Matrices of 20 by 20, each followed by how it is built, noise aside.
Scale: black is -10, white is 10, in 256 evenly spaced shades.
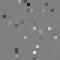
sparse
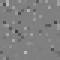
sparse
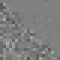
lower triangular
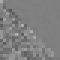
lower triangular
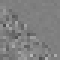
lower triangular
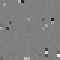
sparse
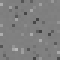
sparse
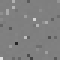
sparse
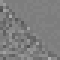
lower triangular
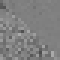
lower triangular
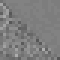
lower triangular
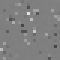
sparse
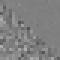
lower triangular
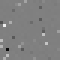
sparse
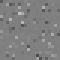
sparse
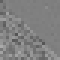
lower triangular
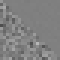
lower triangular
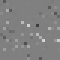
sparse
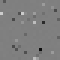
sparse
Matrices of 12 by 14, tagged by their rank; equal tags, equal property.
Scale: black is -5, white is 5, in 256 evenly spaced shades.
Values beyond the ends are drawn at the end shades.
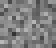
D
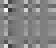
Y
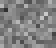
D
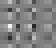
Y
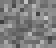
D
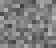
D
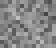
D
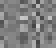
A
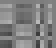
Y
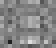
A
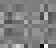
A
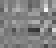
A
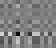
Y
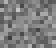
D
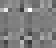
A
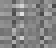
A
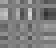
Y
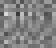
A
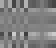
Y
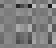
Y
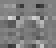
A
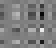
Y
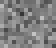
D
